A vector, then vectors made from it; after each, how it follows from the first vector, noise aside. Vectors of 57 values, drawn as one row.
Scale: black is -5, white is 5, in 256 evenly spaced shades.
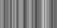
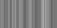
shrunk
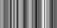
scaled up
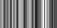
scaled up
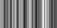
scaled up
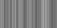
shrunk
